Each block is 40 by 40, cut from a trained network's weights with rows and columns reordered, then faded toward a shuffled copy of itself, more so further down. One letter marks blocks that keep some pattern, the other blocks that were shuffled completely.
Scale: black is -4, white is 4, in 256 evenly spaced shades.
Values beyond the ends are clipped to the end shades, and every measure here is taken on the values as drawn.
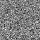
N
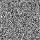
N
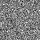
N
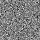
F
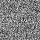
F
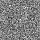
F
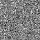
N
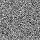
N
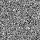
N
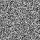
N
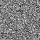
F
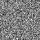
F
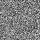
F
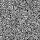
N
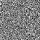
N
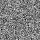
F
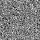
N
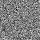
F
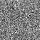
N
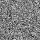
F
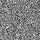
F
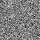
F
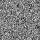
N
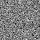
F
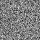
F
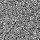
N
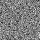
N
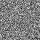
F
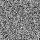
F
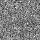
F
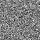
F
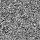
F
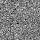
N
